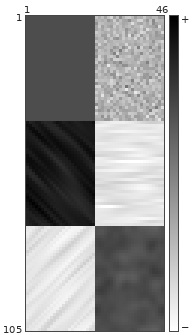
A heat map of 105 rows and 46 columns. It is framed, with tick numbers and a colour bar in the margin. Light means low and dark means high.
The table splits into 3 rows of 2 panels. Panel 1,1: high, flat. Panel 1,2: low, fine-grained. Panel 2,1: very high, slanting down to the right, faint in contrast. Panel 2,2: very low, streaked across, faint in contrast. Panel 3,1: very low, slanting up to the right, faint in contrast. Panel 3,2: high, blotchy, faint in contrast.
